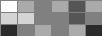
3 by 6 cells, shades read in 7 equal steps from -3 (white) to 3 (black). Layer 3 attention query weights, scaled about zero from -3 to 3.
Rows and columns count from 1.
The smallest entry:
-3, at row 1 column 1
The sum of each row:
-5 -3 2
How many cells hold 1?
2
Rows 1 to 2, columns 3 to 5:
0 -1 1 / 0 0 1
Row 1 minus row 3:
-5 -1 1 -1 2 -3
